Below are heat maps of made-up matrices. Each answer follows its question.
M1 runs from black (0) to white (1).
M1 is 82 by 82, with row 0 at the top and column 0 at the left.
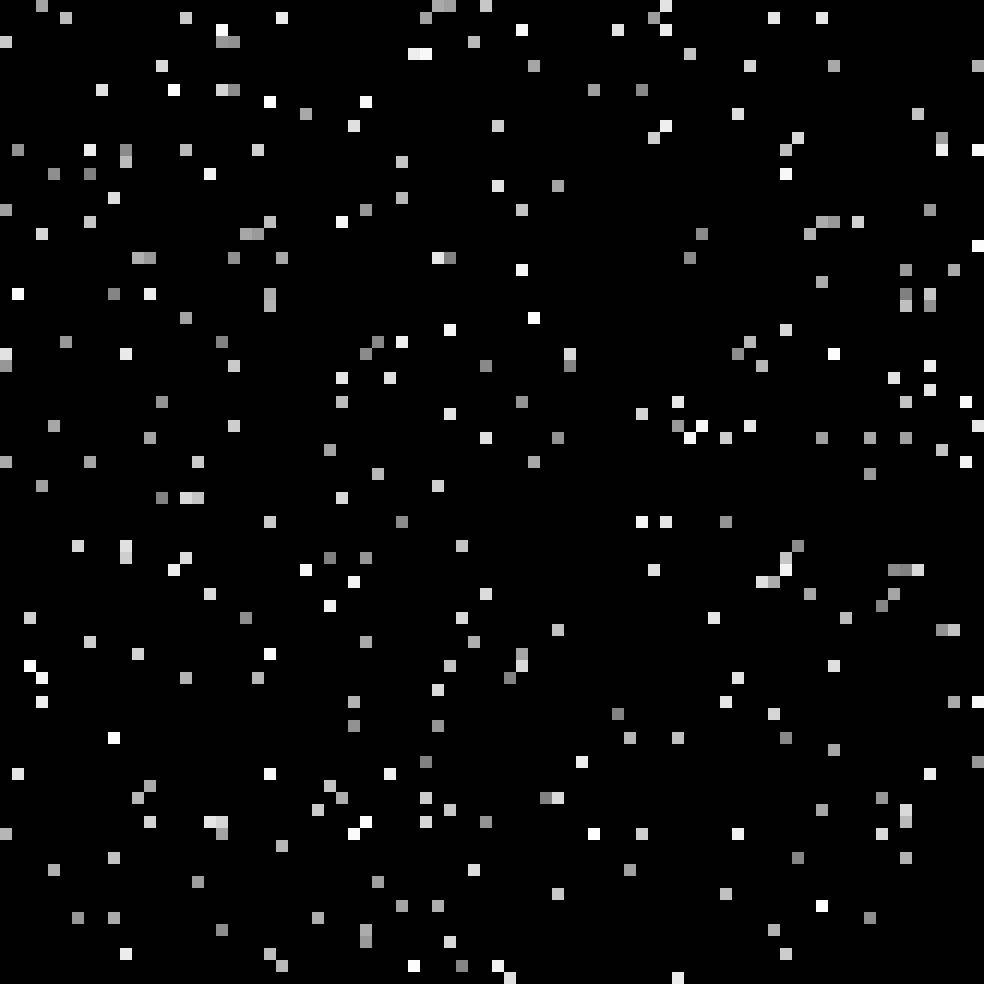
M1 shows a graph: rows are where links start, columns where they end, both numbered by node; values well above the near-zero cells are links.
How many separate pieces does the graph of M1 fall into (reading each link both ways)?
1
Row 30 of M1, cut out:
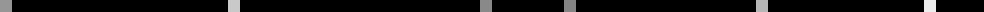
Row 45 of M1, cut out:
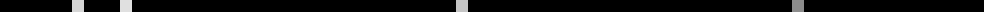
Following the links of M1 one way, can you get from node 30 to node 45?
yes
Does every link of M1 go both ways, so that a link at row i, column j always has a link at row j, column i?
no
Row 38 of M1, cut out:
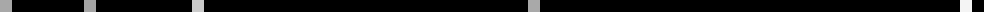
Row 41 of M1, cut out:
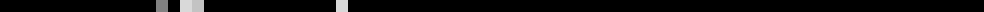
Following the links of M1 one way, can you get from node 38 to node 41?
yes
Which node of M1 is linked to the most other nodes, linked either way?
node 30
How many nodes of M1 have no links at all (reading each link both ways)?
0
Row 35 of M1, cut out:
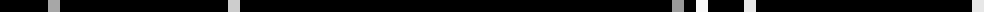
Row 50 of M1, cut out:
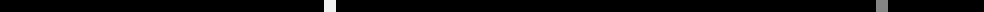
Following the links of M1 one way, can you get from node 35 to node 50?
no
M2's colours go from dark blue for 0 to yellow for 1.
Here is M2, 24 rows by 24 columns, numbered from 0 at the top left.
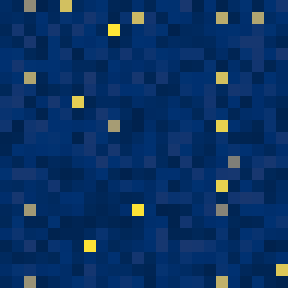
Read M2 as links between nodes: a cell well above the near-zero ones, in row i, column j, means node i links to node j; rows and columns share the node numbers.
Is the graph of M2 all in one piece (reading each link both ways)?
no
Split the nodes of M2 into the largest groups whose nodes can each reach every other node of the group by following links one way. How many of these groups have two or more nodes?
0
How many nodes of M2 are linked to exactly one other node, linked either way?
9
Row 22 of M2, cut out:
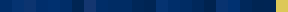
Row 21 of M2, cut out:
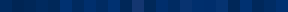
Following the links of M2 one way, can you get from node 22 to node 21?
no
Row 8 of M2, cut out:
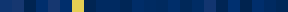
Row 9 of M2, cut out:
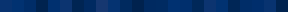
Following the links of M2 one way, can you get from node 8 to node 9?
yes
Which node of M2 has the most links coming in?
node 18
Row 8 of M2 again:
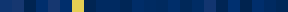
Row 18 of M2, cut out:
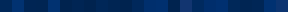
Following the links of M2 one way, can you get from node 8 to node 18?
yes
